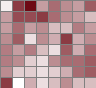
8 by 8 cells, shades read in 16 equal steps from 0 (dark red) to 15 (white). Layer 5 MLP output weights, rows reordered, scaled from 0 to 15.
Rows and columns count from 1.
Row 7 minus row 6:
1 4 0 0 4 4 0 0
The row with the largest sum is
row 8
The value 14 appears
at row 1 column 1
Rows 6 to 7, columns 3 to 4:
12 13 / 12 13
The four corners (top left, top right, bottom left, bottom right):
14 5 3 11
